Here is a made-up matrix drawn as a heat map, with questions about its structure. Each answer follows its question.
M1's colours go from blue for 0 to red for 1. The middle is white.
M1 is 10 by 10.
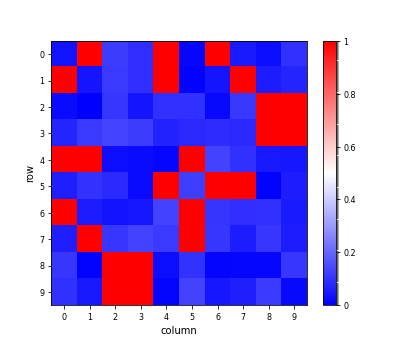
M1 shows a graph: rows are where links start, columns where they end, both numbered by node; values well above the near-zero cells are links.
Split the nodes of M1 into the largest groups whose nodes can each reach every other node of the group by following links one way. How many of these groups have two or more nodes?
2
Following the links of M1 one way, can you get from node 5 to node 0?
yes
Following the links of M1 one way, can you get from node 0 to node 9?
no
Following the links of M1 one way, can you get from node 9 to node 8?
yes
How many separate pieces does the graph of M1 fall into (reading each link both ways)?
2
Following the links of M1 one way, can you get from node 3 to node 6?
no
